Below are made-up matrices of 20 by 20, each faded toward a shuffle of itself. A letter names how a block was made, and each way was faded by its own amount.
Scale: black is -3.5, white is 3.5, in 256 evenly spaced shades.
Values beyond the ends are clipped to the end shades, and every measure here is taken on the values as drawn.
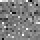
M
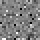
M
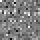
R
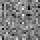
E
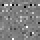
M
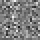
E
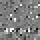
M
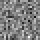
E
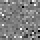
R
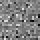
M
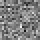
E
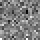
E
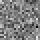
E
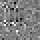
M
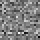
E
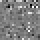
M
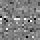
M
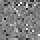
R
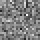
E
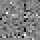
R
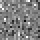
R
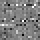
M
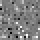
M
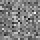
E
